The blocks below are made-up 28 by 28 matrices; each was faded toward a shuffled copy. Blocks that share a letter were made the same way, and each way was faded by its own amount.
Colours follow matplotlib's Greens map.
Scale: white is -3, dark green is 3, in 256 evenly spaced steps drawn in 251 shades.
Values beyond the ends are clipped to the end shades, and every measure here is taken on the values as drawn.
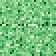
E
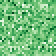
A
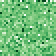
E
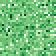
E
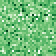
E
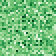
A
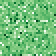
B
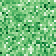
A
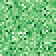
E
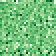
E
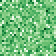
A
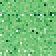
B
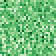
A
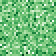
A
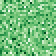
A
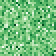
A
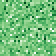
E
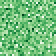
E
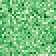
E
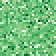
E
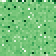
B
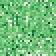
B
